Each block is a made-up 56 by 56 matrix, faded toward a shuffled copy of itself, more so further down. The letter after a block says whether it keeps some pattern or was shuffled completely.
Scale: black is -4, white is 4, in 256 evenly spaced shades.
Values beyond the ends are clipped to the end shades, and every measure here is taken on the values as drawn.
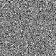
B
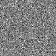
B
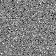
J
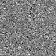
B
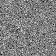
J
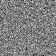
J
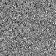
B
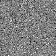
B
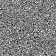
J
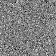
J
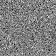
J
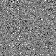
B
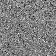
J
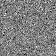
J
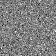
J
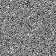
J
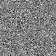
B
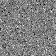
J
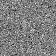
J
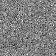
B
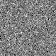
J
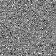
B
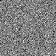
B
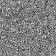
J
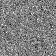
J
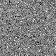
J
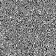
B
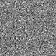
B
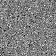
J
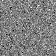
J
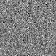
B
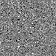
B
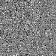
B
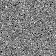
J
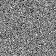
J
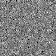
B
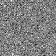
B
